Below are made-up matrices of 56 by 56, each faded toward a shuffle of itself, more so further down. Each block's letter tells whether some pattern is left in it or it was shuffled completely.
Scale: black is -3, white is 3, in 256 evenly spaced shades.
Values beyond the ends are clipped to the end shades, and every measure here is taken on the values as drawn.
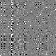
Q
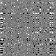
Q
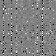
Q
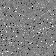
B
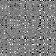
Q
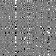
Q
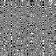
Q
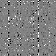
Q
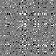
Q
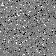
B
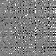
Q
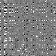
Q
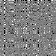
Q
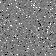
B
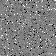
B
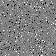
B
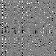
Q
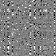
Q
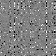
Q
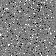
B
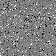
B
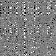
Q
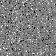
B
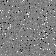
B
